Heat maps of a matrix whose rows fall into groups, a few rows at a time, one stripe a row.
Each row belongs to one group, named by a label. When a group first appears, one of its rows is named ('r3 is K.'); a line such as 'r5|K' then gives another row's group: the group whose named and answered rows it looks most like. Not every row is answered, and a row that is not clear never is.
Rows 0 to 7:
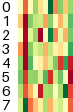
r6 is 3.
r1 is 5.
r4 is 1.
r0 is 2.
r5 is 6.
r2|2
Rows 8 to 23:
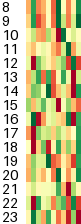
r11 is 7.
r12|1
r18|2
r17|5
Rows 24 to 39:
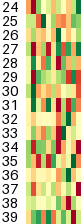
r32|7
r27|2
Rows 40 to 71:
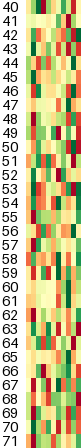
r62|5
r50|1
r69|1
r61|7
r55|5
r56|3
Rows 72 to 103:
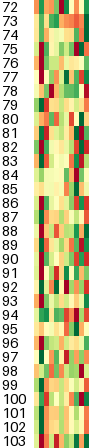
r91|2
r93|5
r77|2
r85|7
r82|1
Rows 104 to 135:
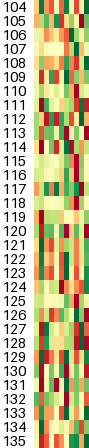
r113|6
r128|1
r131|2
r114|2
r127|1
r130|6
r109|2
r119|5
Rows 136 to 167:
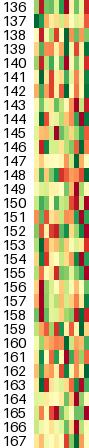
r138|2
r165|3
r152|3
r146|1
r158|1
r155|3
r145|3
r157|5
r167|7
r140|6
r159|3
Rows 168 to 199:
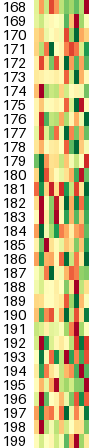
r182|2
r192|1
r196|1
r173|7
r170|7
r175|7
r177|2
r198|5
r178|7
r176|5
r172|2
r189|7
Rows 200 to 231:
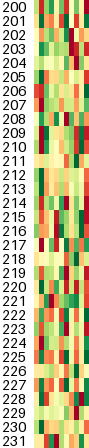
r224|5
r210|1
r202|2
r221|3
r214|6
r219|6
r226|7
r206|5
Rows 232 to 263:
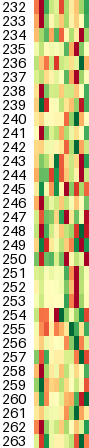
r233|5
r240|7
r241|5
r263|1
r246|5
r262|5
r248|1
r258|5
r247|6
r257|1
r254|3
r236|3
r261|7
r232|5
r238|5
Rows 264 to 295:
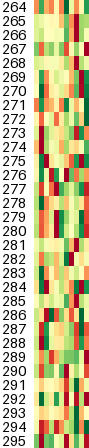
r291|7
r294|2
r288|1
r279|3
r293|7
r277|3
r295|6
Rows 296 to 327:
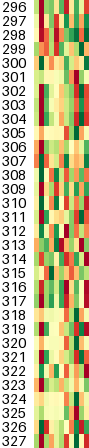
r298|2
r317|6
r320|7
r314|6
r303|1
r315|3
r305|7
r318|7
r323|5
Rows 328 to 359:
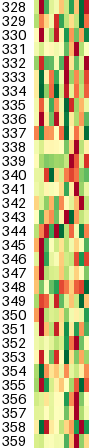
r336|2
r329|3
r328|1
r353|2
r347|5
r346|1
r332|6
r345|5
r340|3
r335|2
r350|5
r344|3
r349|3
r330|2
